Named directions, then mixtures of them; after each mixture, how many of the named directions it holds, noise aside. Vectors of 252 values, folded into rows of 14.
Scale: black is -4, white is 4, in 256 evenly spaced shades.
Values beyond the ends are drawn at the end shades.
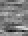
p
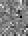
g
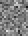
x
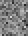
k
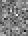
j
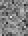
one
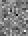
one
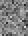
one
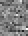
three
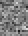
two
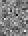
one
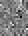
two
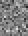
three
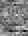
two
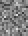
two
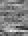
one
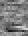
one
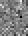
one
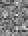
three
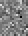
one
